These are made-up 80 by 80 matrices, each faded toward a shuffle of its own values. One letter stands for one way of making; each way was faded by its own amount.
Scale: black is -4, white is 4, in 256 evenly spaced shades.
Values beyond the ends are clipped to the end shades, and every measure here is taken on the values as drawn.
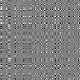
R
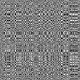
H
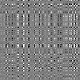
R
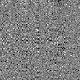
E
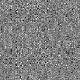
E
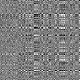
H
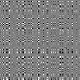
R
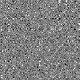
E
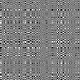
R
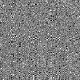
E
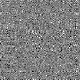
E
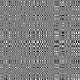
R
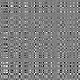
R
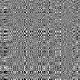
H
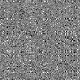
E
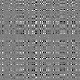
R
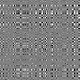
R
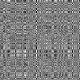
H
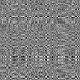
H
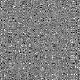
E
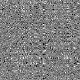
E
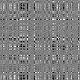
R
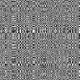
H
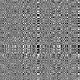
H
